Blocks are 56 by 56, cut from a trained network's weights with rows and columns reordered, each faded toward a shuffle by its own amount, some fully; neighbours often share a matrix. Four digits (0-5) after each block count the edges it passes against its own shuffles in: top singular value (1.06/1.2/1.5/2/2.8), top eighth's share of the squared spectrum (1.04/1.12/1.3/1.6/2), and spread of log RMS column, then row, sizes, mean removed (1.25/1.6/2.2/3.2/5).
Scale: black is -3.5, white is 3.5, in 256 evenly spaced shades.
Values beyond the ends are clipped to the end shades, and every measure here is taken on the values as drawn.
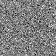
0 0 0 0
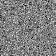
1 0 0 0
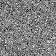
0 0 0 0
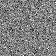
0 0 0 0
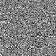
3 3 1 2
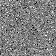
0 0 0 0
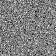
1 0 0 0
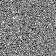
0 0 0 0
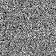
1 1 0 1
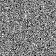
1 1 0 0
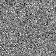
2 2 0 1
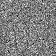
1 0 0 0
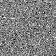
0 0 0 1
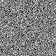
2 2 0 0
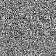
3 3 0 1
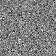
2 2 0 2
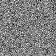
2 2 0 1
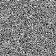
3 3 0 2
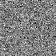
2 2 0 1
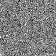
1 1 0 0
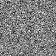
2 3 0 1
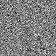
2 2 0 1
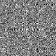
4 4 2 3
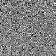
3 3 0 2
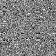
2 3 0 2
